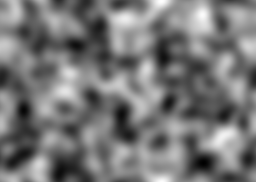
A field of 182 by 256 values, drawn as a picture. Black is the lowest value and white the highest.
Lone odd cells: none. Grain: smooth. Mirror symmetry: none. Odd rows or columns: none. Histogram: bell-shaped.
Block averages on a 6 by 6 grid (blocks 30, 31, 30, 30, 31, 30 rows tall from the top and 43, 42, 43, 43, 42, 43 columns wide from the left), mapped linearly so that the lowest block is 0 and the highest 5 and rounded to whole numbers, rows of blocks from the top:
322453 / 211223 / 143313 / 231311 / 122234 / 203411
